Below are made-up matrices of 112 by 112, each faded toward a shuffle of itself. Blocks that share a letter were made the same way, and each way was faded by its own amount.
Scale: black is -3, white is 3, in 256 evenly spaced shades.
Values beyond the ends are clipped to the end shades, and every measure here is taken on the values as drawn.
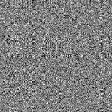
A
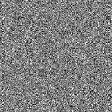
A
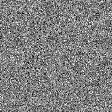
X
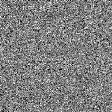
X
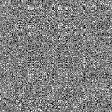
A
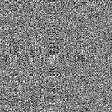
A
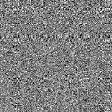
A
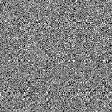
A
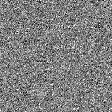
X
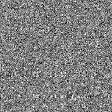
X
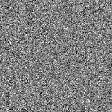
X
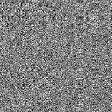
A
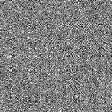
A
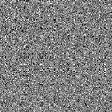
A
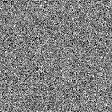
X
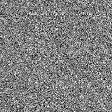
X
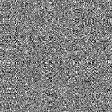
A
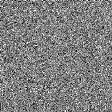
X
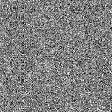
X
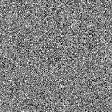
X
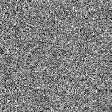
X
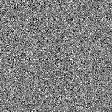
X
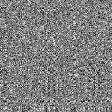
A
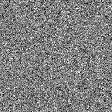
X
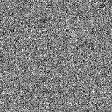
X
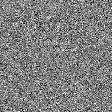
X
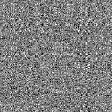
A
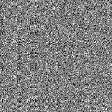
A
